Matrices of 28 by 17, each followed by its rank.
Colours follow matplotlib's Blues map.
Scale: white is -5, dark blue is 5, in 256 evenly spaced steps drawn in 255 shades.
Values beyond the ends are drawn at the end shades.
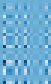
one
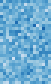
full rank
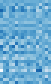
three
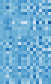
three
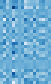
two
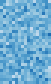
full rank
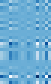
one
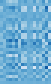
two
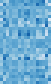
three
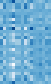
two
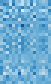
three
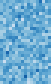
full rank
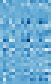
three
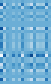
one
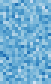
full rank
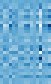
two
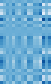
one
